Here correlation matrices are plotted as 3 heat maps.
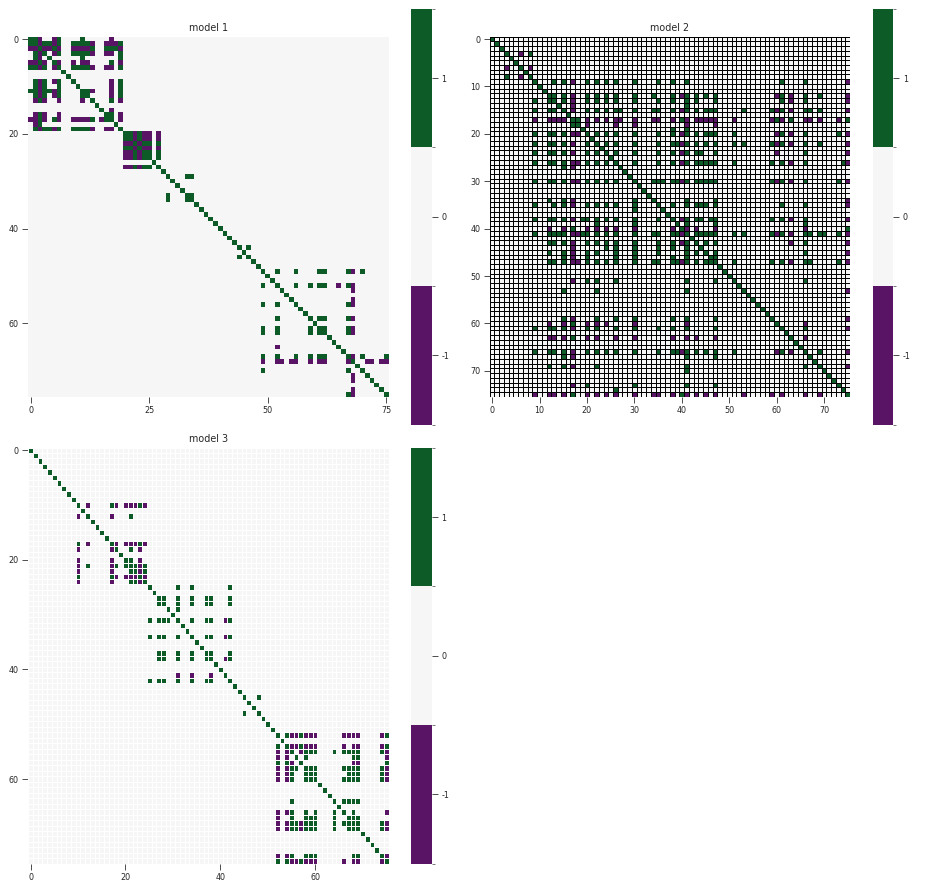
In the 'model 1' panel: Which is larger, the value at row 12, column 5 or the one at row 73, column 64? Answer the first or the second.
the second
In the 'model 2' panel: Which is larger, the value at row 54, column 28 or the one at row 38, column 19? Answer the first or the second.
the second
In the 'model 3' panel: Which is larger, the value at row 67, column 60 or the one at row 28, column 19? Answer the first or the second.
the first
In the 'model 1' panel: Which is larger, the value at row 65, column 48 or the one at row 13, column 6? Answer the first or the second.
the first
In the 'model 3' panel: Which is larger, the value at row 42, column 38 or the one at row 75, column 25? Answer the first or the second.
the first
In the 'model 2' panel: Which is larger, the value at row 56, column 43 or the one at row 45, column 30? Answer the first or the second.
the second
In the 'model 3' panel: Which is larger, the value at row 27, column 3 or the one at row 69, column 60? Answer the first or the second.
the second
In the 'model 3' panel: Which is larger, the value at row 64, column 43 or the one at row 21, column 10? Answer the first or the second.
the first
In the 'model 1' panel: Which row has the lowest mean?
68
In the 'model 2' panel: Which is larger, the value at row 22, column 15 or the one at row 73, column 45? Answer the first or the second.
the first
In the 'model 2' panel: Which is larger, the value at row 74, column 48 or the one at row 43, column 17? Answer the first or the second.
the first
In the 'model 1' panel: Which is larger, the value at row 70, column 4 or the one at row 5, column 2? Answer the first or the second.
the second
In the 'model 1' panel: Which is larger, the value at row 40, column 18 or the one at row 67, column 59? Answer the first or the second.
the second
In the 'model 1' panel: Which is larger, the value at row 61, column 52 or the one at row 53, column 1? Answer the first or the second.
the first
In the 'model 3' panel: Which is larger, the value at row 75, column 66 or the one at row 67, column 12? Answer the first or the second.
the second
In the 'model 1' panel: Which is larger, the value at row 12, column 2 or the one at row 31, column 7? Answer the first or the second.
the second
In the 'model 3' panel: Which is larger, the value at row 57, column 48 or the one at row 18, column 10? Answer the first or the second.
the first
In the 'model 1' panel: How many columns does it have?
76
